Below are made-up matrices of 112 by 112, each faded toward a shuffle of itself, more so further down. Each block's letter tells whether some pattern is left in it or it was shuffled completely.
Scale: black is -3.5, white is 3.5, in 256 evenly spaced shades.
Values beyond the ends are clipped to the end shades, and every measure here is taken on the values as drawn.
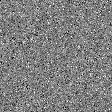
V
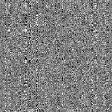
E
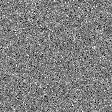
V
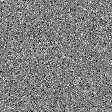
V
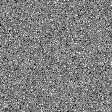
V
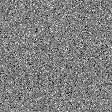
V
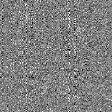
E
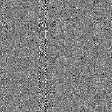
E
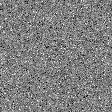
V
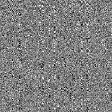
E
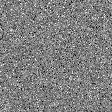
V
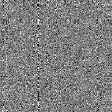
E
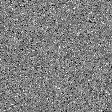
V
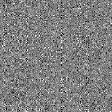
E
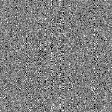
E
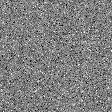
V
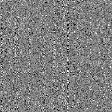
E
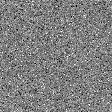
V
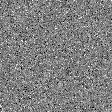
V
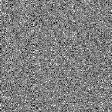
E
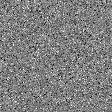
V
